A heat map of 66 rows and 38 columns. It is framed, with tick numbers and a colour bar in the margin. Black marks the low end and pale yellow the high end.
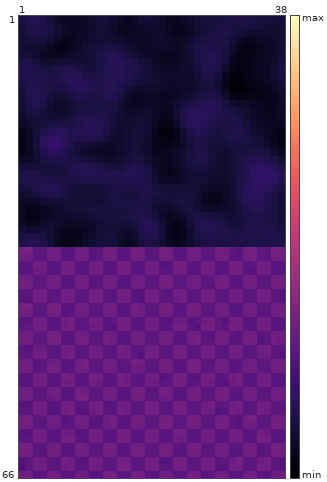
It is made of 2 by 1 panels. Panel 1,1: very low, blotchy, faint in contrast. Panel 2,1: low, checkered, faint in contrast.
